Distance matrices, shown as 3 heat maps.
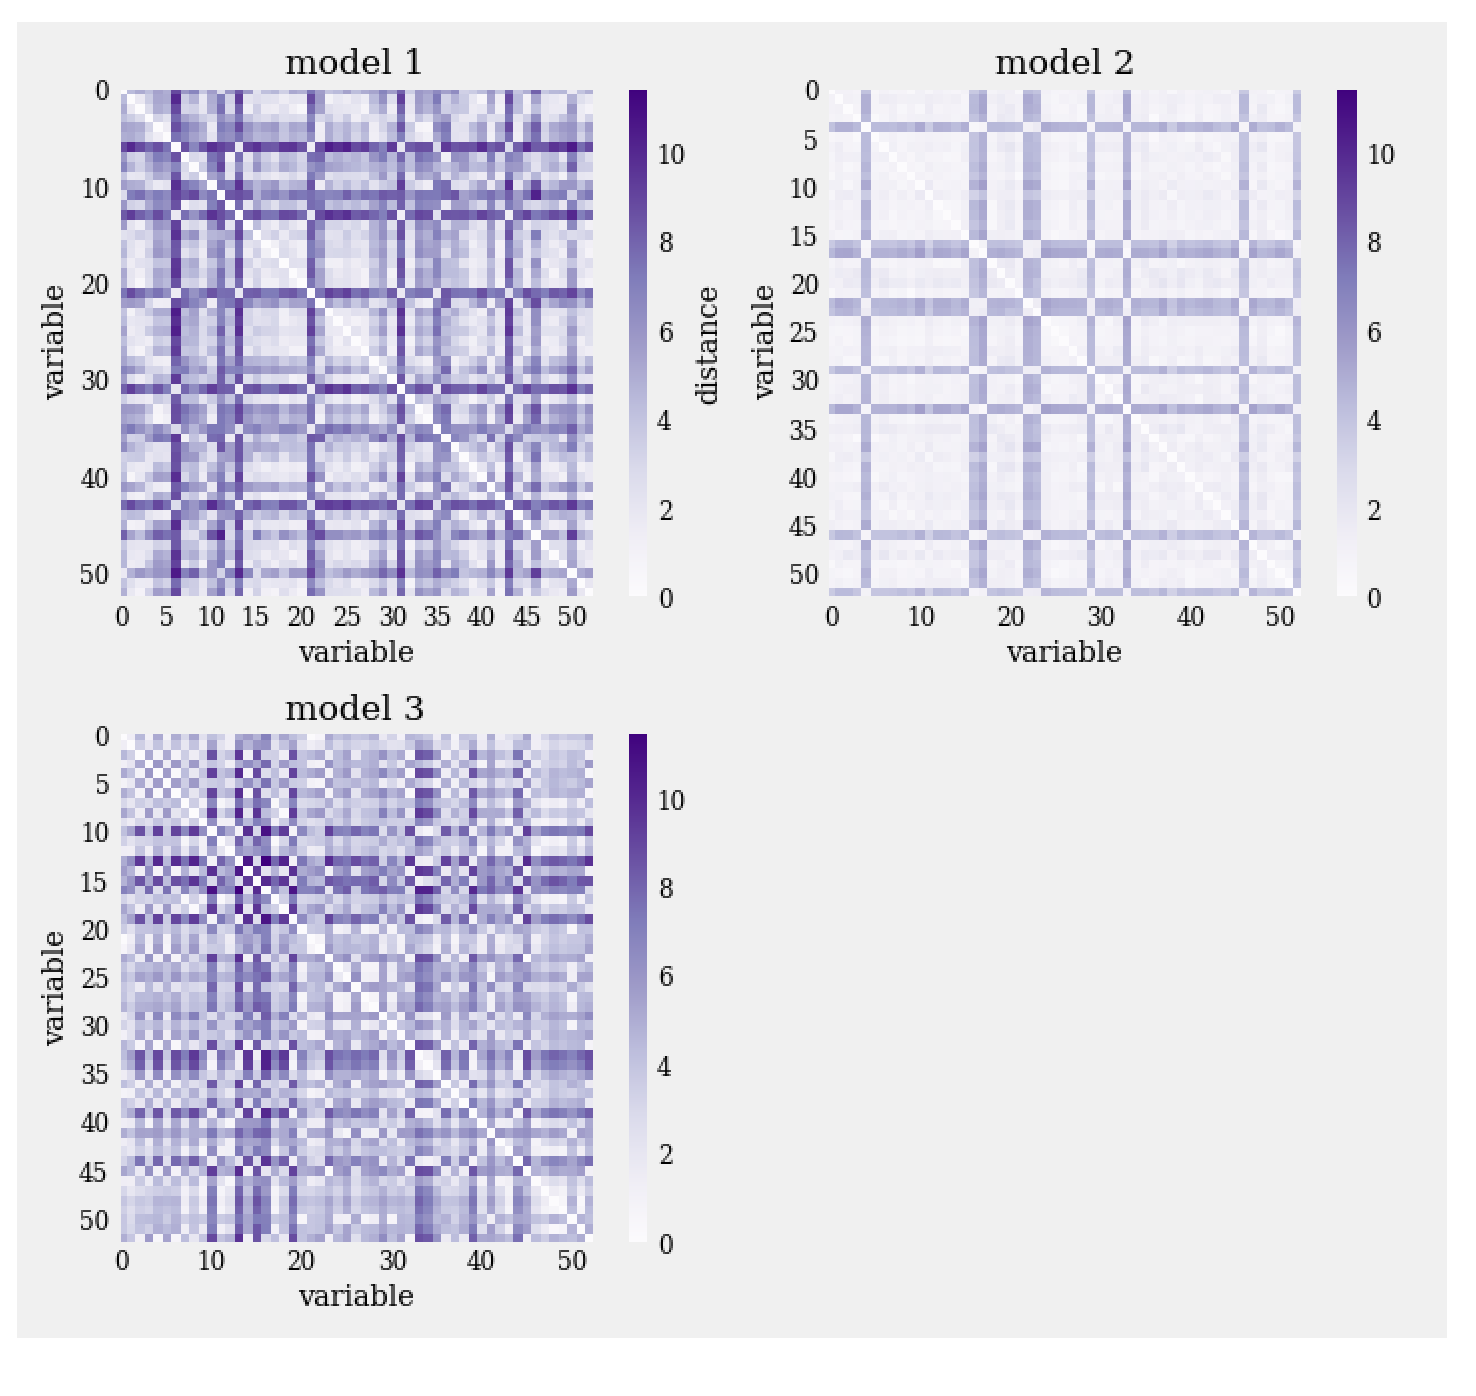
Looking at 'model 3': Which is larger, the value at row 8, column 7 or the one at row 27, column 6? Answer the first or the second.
the second
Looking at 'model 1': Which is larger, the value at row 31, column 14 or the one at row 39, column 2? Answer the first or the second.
the first
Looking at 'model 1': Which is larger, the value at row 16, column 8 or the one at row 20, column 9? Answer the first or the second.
the first
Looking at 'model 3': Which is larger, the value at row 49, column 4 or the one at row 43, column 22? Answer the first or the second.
the first
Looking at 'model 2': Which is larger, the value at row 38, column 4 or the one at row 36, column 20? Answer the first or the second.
the first
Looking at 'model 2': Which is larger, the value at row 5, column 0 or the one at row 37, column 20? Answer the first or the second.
the second
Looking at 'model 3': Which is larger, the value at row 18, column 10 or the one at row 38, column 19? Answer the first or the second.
the first
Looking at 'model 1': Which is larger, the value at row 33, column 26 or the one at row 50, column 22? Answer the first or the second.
the second
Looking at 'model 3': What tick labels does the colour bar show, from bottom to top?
0, 2, 4, 6, 8, 10
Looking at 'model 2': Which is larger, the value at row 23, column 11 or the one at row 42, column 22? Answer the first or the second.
the second
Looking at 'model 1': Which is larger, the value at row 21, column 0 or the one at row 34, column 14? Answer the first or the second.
the first
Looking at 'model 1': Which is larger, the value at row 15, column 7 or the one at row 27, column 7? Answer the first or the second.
the first
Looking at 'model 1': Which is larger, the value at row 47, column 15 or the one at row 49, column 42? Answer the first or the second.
the first
